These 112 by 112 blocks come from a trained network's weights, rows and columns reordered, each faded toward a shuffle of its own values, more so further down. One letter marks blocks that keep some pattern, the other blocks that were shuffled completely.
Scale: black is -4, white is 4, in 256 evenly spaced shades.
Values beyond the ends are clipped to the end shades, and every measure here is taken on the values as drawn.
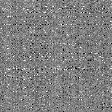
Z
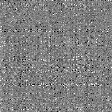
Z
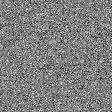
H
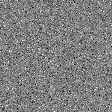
H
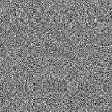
Z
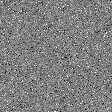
H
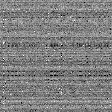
Z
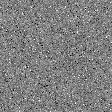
H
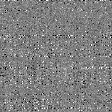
Z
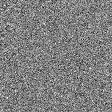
H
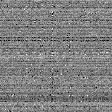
Z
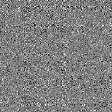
Z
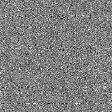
Z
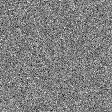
H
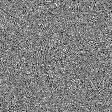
H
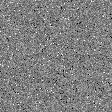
H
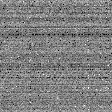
Z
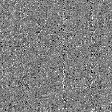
Z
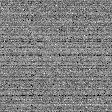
Z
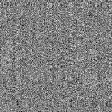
Z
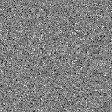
Z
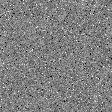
H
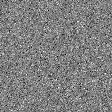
H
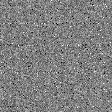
Z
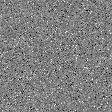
H
